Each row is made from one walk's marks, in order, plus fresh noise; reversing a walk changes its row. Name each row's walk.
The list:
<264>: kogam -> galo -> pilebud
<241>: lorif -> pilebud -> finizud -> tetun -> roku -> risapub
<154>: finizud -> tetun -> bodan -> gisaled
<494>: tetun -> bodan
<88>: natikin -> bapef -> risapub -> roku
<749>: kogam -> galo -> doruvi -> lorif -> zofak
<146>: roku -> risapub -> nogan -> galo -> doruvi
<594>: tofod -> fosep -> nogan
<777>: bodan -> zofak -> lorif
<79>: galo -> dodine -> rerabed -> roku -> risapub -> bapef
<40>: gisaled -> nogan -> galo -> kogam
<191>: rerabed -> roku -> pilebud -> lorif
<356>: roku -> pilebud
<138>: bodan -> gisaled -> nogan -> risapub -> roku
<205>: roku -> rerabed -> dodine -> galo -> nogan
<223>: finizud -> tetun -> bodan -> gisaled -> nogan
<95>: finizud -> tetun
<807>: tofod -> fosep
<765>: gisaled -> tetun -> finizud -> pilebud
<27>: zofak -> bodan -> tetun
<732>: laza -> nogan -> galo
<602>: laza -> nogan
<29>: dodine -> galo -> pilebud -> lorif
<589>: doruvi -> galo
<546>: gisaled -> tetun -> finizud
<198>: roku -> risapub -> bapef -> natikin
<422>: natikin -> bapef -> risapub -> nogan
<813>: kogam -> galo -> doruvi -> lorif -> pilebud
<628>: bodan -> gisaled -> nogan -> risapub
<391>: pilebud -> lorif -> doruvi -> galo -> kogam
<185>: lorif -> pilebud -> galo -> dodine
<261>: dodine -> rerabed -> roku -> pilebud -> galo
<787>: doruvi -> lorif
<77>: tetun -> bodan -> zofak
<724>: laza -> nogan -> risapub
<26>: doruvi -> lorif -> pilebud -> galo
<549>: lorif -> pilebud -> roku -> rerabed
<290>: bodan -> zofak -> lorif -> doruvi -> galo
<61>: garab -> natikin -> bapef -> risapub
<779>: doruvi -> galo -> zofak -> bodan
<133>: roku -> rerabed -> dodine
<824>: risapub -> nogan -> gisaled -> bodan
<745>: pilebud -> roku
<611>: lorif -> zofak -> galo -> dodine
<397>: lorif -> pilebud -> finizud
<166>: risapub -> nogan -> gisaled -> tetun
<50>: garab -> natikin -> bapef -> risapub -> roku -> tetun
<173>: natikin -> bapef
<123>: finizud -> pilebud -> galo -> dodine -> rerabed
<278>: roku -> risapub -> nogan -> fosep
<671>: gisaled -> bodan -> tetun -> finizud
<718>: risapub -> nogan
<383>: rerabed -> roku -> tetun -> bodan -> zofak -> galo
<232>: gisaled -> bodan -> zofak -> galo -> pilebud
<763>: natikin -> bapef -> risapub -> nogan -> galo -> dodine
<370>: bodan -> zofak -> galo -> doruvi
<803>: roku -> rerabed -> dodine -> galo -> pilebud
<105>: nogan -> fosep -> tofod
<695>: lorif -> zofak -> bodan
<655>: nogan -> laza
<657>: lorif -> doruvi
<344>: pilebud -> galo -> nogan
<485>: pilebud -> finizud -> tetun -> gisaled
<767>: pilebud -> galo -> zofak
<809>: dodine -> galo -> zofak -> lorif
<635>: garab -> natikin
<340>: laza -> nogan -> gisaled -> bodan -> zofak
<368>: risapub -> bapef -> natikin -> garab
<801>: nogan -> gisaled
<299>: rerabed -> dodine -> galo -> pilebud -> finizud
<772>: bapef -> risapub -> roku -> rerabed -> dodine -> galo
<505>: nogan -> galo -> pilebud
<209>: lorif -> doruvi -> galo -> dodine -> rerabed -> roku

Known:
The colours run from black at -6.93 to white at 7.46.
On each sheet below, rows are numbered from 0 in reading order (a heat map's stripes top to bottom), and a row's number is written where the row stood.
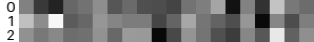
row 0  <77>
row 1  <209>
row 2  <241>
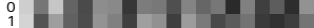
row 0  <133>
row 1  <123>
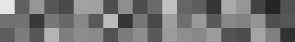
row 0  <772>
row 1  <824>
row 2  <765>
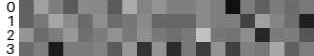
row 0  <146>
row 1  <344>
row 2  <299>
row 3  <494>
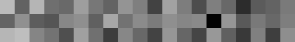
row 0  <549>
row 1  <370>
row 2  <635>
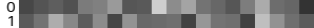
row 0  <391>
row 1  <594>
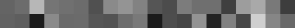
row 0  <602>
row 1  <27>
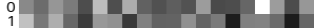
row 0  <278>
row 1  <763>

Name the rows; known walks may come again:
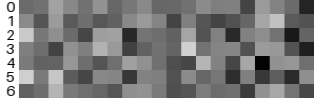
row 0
<344>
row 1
<655>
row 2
<185>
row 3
<232>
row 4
<671>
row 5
<133>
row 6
<602>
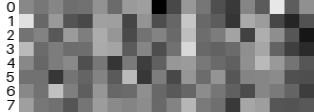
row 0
<241>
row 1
<772>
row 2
<505>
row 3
<261>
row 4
<105>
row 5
<824>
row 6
<205>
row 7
<589>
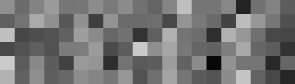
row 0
<299>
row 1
<594>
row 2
<383>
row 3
<391>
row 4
<611>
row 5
<732>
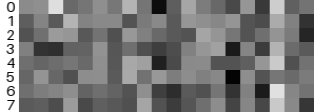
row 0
<138>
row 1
<765>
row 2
<223>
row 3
<340>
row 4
<628>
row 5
<370>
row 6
<50>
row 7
<166>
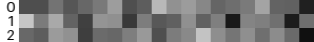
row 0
<40>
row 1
<763>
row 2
<801>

